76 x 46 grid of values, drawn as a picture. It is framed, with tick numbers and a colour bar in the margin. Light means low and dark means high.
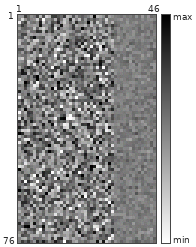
Seam: vertical, 70% of the way across, the right part calmer. Odd rows or columns: none. Slope: none. Stripes: none. Average level on the scale: 50%. Grain: fine.
